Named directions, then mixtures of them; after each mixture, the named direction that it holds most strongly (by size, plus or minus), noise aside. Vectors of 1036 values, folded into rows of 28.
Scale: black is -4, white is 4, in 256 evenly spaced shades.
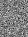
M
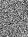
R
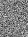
M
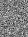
M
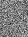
R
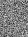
M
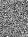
R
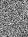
R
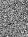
R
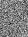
R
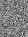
M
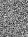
M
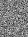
M
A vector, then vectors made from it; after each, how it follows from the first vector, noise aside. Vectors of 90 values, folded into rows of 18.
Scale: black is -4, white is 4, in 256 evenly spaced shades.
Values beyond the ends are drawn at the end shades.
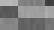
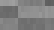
shrunk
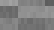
shrunk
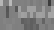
partly zeroed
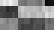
scaled up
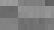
shrunk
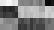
scaled up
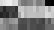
scaled up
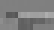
partly zeroed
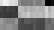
scaled up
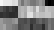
scaled up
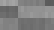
shrunk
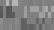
partly zeroed
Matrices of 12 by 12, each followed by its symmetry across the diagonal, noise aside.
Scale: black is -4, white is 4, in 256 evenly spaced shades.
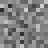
neither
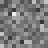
symmetric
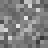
symmetric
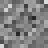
symmetric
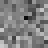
neither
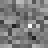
neither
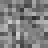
antisymmetric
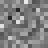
symmetric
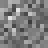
symmetric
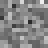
neither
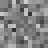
symmetric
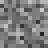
neither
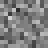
antisymmetric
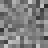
antisymmetric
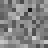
neither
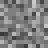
antisymmetric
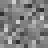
antisymmetric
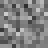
antisymmetric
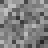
symmetric
